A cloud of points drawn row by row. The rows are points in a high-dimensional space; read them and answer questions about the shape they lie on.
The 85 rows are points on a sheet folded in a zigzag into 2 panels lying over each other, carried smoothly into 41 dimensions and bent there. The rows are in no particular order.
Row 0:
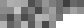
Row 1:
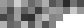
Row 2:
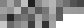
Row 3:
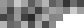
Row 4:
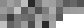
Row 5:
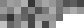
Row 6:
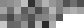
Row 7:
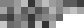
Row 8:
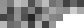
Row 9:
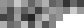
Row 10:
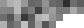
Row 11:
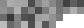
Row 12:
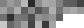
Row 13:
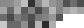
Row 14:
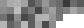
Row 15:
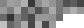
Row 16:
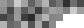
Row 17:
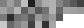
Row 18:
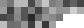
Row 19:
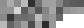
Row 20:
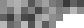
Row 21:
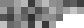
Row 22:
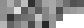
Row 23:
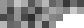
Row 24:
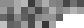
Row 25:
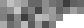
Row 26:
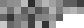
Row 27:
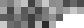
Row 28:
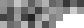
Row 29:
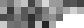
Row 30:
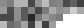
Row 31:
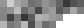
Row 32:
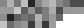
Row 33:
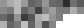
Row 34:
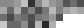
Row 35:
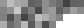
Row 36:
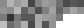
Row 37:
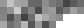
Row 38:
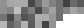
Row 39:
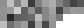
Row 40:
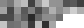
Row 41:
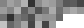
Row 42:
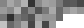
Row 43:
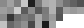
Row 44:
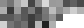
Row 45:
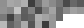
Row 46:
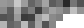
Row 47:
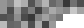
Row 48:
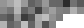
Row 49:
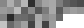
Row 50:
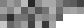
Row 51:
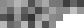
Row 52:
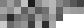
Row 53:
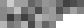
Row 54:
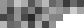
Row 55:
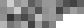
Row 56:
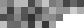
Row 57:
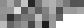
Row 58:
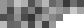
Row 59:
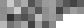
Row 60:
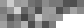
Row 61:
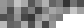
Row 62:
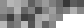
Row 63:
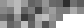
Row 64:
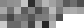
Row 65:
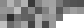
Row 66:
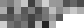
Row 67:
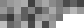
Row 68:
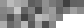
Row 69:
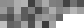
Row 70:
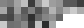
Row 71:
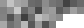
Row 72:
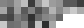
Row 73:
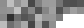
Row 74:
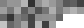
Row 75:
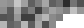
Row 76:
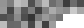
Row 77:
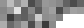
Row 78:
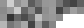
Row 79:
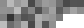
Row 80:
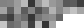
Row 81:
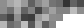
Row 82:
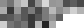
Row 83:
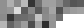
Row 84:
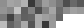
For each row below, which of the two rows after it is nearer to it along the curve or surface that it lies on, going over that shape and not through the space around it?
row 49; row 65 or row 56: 65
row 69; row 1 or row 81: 1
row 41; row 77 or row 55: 55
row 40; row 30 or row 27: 30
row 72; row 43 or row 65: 65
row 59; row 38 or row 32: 32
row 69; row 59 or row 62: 62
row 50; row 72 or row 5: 5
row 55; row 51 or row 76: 51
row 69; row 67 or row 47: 47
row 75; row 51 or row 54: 54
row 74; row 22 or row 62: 62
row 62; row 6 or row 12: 12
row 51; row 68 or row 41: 41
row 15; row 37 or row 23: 23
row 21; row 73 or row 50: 50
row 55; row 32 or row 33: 32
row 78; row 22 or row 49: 49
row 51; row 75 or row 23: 23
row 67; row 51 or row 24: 51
